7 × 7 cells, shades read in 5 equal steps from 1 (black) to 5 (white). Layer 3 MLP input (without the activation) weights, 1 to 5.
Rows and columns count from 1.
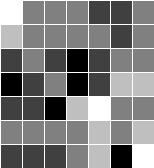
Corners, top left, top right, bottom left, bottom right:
5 3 2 5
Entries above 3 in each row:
1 1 0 2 2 2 2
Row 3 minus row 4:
1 1 -1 0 0 -1 -1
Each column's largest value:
5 3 3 4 5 4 5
